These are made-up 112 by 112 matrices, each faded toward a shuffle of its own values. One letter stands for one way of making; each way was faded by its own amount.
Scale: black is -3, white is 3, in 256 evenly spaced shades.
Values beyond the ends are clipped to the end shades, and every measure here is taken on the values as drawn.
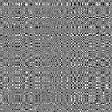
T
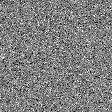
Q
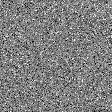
Q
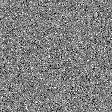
Q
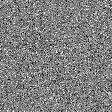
Q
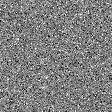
Q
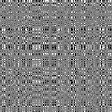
T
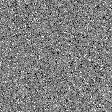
Q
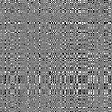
T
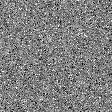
Q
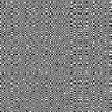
T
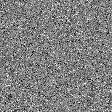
Q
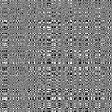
T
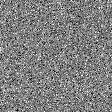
Q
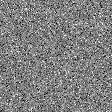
Q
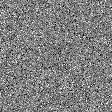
Q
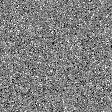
Q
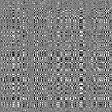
T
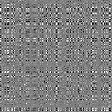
T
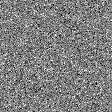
Q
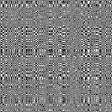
T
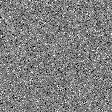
Q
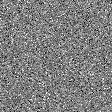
Q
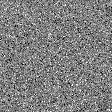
Q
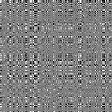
T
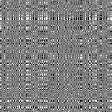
T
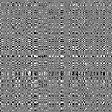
T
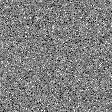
Q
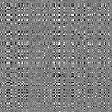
T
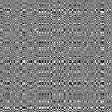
T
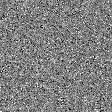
Q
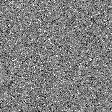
Q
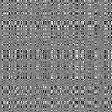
T
